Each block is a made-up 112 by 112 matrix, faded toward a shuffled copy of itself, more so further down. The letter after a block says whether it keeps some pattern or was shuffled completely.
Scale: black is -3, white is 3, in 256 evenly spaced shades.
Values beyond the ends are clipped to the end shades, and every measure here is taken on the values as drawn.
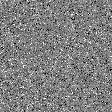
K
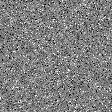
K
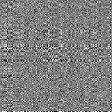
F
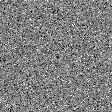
K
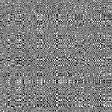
F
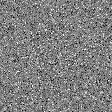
K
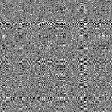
F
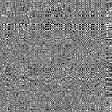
F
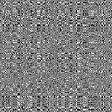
F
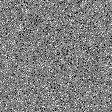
K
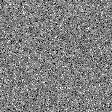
K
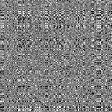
F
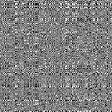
F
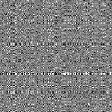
F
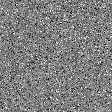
K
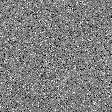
K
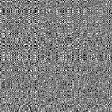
F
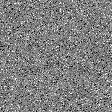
K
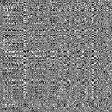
F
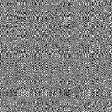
F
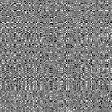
F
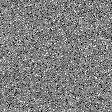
K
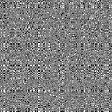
F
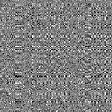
F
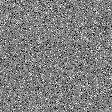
K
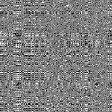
F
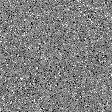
K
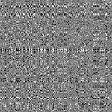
F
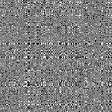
F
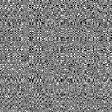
F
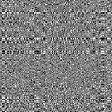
F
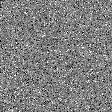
K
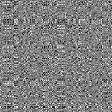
F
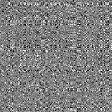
F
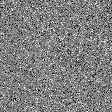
K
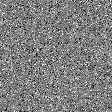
K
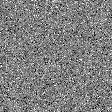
K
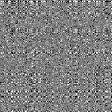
F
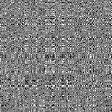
F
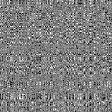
F
